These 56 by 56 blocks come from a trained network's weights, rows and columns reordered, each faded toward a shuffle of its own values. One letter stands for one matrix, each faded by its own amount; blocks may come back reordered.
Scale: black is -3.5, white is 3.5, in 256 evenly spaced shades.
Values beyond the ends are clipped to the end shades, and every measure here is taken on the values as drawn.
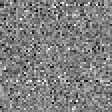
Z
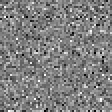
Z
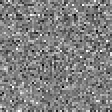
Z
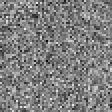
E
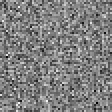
E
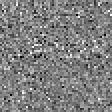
Z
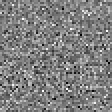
Z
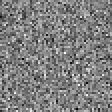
E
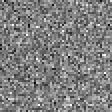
E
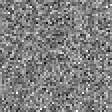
E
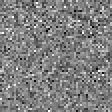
Z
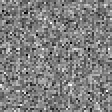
E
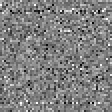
Z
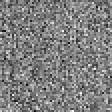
E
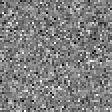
Z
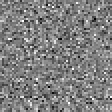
Z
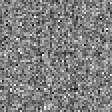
E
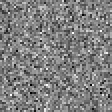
E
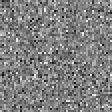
Z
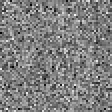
E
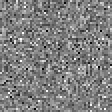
Z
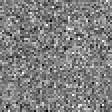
E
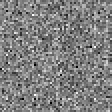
E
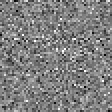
Z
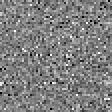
Z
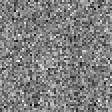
E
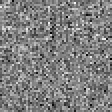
E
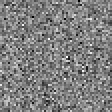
E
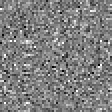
Z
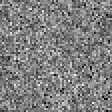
E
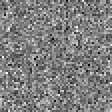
E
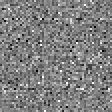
Z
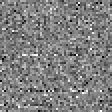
Z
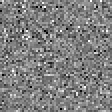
Z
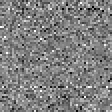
Z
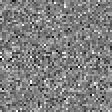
Z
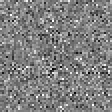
Z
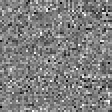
Z
